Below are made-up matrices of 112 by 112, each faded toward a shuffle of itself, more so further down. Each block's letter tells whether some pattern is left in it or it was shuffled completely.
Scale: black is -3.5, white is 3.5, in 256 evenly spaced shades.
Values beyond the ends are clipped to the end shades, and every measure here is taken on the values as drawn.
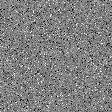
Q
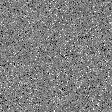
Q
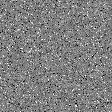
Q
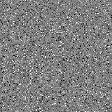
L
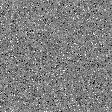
Q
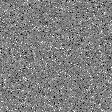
Q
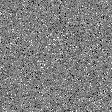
Q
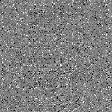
L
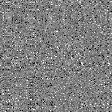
L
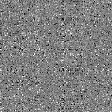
L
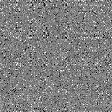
L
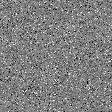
Q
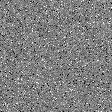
Q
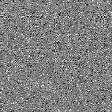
L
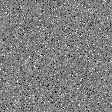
Q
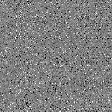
L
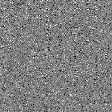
L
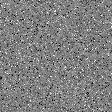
Q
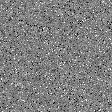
Q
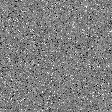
Q
